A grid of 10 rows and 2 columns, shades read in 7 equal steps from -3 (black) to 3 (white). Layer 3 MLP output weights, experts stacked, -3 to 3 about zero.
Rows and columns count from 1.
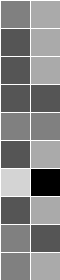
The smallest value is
-3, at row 7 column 2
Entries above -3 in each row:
2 2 2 2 2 2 1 2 2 2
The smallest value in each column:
-1 -3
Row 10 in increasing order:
0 1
